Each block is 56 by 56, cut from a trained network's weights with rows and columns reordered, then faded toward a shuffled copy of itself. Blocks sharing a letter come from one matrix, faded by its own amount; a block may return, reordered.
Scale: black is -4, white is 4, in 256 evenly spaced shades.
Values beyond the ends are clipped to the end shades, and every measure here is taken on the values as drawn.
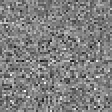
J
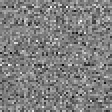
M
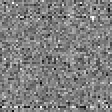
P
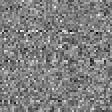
P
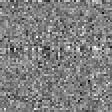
P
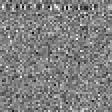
P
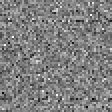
J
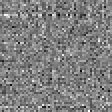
P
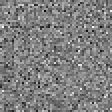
M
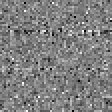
M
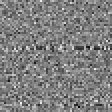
P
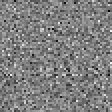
J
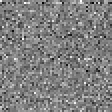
M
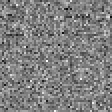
J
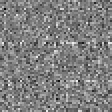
P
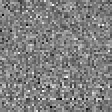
J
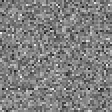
J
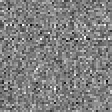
P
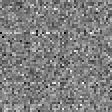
J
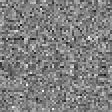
J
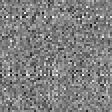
P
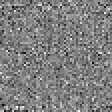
M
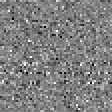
M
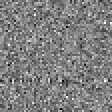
J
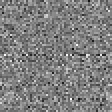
P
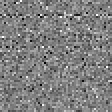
M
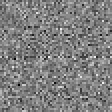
J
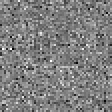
M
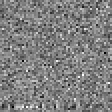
J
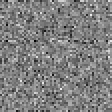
J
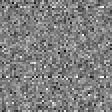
P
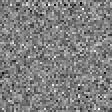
J
